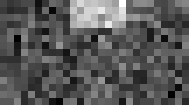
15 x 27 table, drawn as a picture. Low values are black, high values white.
No row or column stands out. The ninth with the highest average is the top middle. Most values sit low, with a long tail of high ones. An odd patch, higher than its surroundings, sits in the top middle. There are no regular stripes.
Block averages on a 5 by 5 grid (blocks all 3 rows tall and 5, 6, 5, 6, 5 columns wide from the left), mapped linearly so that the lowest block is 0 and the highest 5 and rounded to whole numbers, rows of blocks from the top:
0 1 5 3 1
1 1 2 1 0
0 0 1 1 1
0 0 1 0 0
1 0 1 0 0
